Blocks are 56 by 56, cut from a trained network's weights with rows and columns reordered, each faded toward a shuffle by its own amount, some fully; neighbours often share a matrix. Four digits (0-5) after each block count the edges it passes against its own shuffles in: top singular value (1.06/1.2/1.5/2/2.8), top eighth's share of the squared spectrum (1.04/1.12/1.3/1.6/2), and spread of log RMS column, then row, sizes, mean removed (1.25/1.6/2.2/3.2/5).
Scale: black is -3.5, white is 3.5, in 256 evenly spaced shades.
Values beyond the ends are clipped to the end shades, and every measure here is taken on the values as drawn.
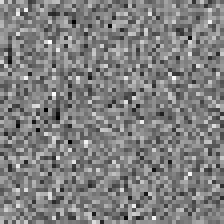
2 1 1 0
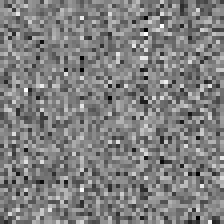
3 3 3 0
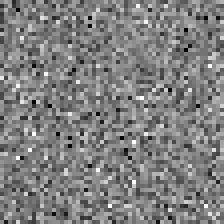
0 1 0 0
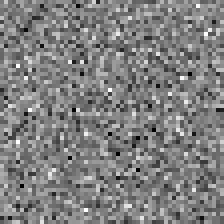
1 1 0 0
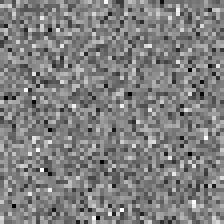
0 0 0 0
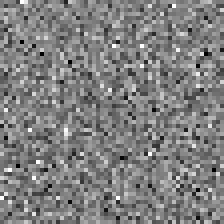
0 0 0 0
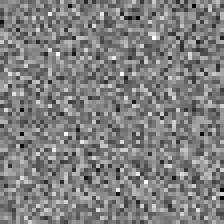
0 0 0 0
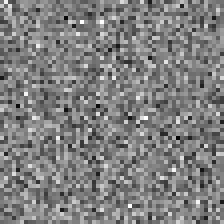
1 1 0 0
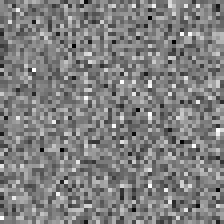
2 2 2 0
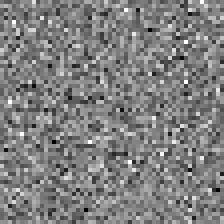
0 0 0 0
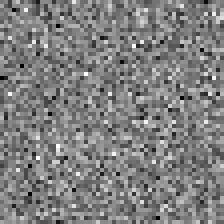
0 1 0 0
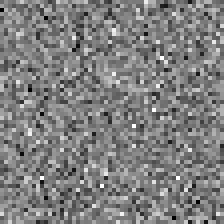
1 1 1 0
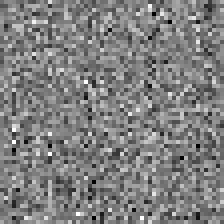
2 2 2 0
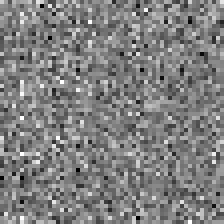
2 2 2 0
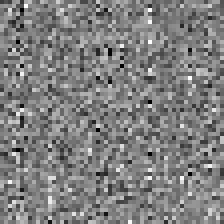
2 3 3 0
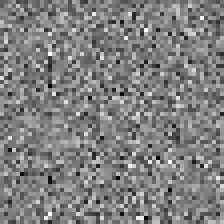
2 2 1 1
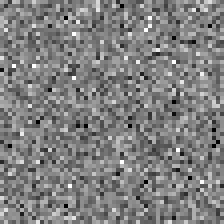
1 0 1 0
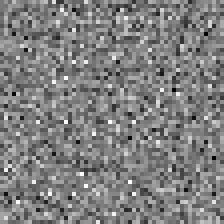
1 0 0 0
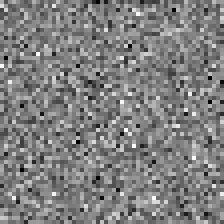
0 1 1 0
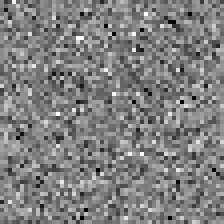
1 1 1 0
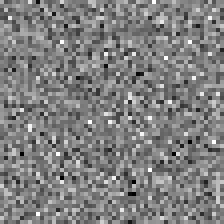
0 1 0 0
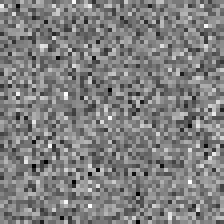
1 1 1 0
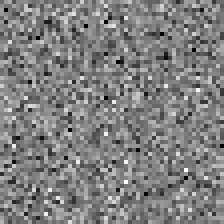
1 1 1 0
